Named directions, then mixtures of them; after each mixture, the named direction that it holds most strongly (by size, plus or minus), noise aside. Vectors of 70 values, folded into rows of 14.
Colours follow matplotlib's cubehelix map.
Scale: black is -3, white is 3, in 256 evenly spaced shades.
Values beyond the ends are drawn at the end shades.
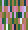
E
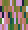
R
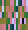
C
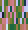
E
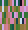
C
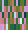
E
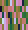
R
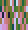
R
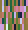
E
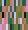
R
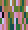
R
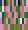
C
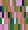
R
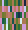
E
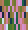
R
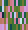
E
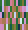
E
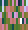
C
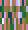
R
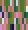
R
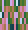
C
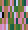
R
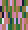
R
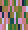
R
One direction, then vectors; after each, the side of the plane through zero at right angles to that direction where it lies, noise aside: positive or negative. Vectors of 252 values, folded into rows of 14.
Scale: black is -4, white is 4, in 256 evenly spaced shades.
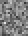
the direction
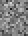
positive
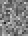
negative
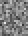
positive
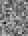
negative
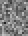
negative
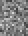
negative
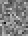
negative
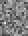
positive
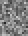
negative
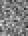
negative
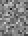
positive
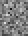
positive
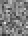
positive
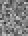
negative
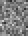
negative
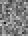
negative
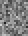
negative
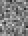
negative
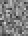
positive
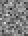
positive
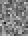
negative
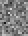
negative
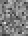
positive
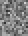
negative
